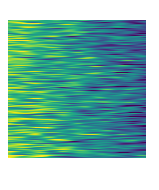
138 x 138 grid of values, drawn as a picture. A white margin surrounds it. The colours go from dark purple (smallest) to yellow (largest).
The histogram is bell-shaped. The top right is the ninth with the lowest average. The field climbs toward the left. Streaks run across, left to right.
